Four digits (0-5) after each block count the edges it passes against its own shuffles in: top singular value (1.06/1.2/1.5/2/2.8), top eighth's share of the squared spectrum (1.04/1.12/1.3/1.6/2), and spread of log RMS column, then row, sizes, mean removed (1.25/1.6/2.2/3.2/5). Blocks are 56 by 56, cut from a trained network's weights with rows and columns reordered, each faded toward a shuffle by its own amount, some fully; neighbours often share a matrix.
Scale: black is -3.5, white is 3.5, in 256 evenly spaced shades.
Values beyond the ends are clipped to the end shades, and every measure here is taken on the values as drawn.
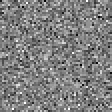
1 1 0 0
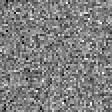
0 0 0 0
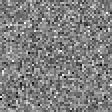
0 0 0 0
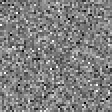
0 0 0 0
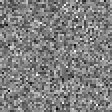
0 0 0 0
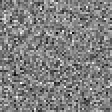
3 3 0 1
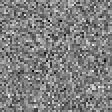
2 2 0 0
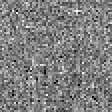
2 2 0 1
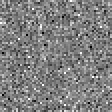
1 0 0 0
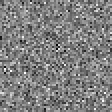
2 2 1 1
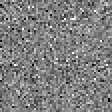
2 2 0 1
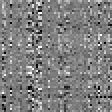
3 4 4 1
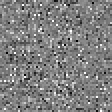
2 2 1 0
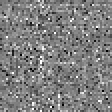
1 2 1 0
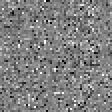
1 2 1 0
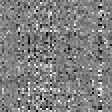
3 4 3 1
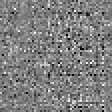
3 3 3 1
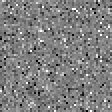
1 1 0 0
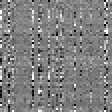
3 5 4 1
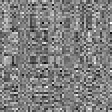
4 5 3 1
